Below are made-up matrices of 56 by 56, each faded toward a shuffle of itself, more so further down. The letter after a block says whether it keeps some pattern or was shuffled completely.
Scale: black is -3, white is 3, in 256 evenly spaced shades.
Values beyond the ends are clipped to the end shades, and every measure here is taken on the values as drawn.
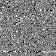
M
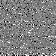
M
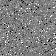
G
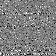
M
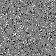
G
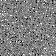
G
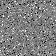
G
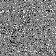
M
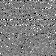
M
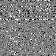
M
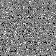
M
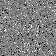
G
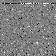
M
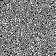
G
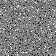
G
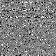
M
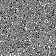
G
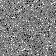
G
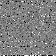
M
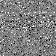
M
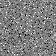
G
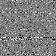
M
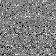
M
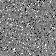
G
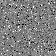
G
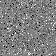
G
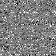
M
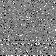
M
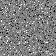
G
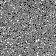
G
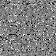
M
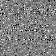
M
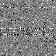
M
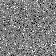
G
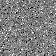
G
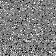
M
